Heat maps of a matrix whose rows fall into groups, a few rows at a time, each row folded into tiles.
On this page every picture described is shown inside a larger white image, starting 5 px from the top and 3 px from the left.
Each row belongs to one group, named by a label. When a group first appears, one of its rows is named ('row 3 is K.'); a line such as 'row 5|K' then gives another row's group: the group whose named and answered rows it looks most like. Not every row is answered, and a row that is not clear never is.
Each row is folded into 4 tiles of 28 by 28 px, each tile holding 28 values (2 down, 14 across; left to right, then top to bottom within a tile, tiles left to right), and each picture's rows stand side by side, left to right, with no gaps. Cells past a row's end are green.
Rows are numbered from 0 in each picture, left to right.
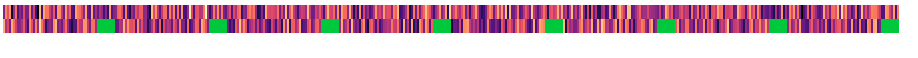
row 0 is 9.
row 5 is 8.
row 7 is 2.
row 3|2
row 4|2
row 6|9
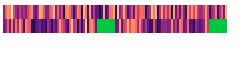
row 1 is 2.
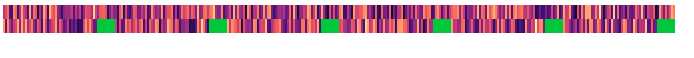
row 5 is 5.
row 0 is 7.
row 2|9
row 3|5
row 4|9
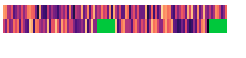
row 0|5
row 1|7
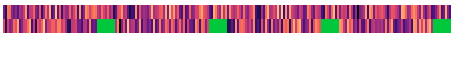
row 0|7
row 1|2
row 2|2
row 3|9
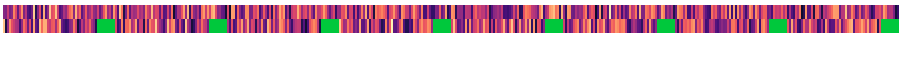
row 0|7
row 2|7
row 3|9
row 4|5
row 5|7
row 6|2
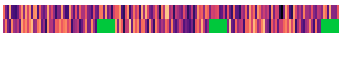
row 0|5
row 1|7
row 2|5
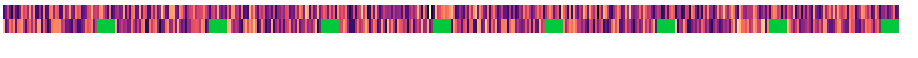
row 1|8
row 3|5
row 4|5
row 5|9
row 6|8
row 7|9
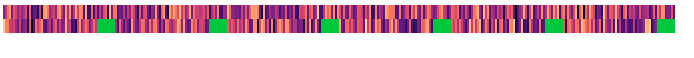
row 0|9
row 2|5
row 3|7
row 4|5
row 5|7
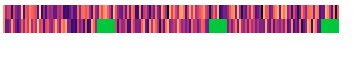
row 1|8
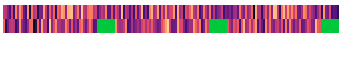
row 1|9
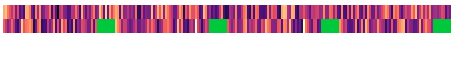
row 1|9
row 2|8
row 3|8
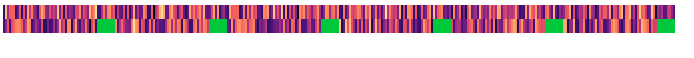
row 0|2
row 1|8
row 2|2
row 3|7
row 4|8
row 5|9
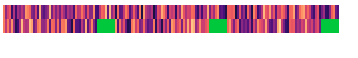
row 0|5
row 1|8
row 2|9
